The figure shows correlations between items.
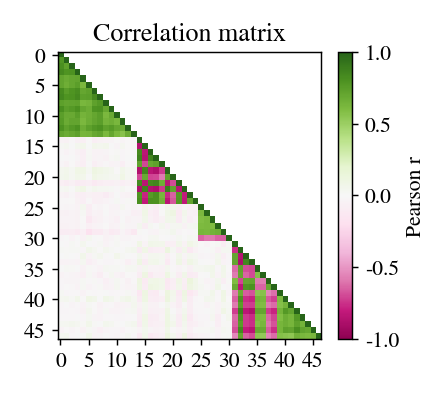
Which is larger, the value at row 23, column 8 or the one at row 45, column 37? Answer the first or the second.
the first
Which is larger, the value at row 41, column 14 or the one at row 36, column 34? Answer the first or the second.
the first
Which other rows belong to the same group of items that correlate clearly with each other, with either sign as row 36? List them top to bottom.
31, 32, 33, 34, 35, 37, 38, 39, 40, 41, 42, 43, 44, 45, 46
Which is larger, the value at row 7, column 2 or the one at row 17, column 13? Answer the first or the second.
the first
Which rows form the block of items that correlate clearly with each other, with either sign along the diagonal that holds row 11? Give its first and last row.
0 to 13
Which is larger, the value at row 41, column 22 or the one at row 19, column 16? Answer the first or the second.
the first
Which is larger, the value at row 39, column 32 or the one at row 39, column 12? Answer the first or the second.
the first
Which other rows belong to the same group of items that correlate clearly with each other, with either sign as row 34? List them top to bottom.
31, 32, 33, 35, 36, 37, 38, 39, 40, 41, 42, 43, 44, 45, 46
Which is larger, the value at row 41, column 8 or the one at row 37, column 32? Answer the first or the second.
the first
